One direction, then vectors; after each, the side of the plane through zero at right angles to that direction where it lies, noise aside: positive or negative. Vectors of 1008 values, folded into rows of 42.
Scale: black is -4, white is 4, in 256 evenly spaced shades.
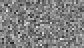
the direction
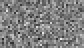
positive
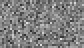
positive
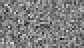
negative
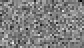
negative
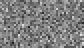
positive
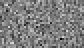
negative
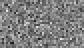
positive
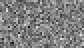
positive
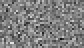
negative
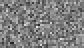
positive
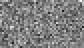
positive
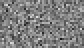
negative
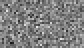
positive
